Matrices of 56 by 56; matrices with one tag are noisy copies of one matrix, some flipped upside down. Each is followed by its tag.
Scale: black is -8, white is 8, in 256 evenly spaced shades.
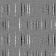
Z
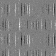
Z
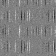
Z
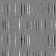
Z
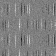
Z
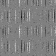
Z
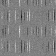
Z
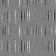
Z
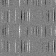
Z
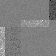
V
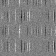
Z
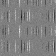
Z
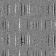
Z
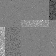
V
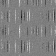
Z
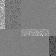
V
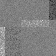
V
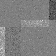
V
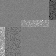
V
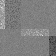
V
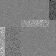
V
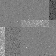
V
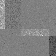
V
